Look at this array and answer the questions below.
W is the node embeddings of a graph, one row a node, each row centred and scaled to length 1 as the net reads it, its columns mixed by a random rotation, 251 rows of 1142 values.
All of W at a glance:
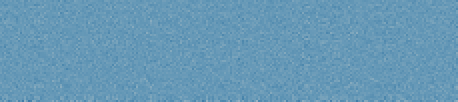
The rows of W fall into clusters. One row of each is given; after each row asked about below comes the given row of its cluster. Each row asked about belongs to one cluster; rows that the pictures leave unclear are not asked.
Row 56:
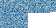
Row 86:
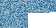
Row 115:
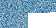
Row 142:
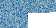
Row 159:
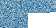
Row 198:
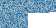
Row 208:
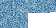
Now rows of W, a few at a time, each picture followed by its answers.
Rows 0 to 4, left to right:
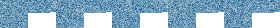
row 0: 159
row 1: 208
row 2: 159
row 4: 198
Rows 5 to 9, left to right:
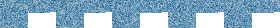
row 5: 56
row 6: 86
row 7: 198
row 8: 115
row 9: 159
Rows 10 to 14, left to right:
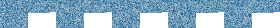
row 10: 115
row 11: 198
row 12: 208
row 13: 142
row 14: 198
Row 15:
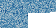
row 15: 142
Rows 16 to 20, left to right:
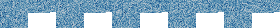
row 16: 208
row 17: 86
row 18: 86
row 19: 86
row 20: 208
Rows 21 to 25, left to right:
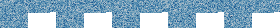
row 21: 56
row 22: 208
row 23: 159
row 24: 86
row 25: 115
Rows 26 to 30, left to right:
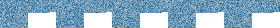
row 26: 115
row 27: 86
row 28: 159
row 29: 56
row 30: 198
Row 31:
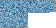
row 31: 142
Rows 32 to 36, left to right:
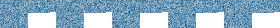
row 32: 198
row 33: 56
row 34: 142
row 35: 198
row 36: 86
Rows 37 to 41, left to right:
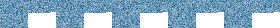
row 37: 142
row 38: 115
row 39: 208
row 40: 86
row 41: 86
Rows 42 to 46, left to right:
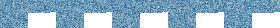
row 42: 208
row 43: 208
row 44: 142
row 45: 198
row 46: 159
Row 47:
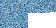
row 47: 86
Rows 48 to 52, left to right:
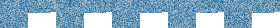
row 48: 159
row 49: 198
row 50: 159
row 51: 86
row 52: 56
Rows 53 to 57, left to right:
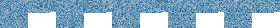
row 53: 86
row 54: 159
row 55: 86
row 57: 56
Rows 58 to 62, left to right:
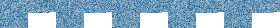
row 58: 86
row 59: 208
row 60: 115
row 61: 159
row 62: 56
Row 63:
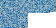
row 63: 198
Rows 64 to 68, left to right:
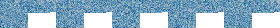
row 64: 159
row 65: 208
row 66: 142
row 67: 208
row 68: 159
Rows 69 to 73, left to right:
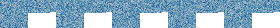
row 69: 159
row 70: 115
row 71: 86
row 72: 208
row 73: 86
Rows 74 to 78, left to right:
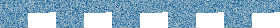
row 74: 198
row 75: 142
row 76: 86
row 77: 115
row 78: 198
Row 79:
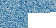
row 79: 159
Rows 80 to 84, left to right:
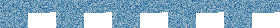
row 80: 142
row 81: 115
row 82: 115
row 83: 142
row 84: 115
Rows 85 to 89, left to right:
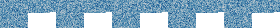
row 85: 56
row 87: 86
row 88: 159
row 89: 198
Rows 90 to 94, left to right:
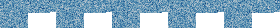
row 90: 142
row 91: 198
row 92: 208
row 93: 198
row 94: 56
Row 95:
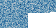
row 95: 86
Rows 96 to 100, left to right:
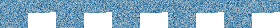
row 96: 86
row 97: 86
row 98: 115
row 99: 115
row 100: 198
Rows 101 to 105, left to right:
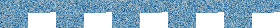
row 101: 159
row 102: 159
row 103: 56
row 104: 159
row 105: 115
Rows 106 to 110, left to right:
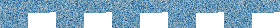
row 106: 198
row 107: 159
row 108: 159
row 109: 86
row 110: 159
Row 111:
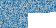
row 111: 198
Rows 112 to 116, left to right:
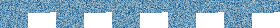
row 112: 208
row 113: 142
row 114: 142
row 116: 198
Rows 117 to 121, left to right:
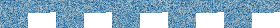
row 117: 198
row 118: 208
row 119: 159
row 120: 198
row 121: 56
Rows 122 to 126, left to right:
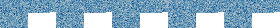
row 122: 142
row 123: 56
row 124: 159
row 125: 115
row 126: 142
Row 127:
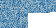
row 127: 198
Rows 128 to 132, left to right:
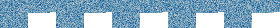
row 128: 208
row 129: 86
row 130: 56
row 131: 115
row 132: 56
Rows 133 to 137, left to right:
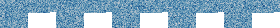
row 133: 115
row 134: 198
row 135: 159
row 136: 115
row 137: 159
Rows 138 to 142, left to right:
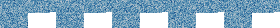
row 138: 198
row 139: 56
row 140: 56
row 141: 56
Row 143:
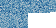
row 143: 142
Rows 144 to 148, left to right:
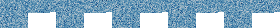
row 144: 115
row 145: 208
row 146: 86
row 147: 86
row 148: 208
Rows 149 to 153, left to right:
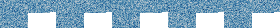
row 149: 56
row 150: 86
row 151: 198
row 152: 142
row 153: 208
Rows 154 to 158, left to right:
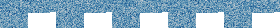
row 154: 142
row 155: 86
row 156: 198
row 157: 142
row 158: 159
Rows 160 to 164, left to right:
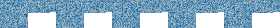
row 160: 198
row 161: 86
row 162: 86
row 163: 208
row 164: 86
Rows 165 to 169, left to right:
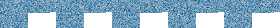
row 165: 159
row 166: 56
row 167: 56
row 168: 142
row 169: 115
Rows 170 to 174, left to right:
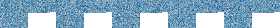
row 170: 115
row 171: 159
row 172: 115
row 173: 86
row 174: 115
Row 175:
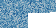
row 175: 142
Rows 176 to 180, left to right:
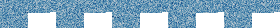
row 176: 56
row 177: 86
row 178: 115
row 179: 198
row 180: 115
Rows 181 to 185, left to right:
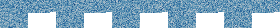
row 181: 142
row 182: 208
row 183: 56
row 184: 208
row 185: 56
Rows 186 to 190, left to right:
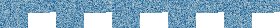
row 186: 86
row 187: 159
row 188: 142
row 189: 198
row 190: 142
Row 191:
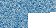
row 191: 159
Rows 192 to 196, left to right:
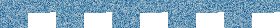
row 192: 208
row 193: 115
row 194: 198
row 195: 86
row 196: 142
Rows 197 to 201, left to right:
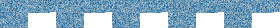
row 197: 208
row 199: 198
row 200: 115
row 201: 56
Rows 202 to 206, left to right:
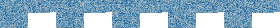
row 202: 56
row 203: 198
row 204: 198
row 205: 208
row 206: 142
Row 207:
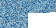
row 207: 115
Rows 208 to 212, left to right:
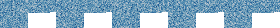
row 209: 115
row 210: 86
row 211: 115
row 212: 115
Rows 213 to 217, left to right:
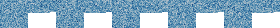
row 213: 86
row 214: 159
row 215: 159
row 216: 86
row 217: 86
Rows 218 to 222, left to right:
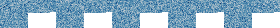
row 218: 86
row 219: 56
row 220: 198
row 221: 56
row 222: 159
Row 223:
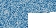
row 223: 86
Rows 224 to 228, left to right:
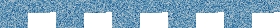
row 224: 56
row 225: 86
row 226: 115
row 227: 115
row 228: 208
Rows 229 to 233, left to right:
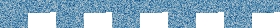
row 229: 159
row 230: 198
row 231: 142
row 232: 142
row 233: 115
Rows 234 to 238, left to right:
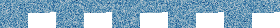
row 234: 86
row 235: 56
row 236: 198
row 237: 208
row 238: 159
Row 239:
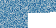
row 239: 56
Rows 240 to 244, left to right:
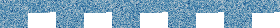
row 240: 56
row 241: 159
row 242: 86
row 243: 159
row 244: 159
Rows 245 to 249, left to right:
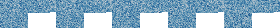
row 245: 159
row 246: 159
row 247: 86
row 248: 159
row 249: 198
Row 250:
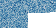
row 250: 56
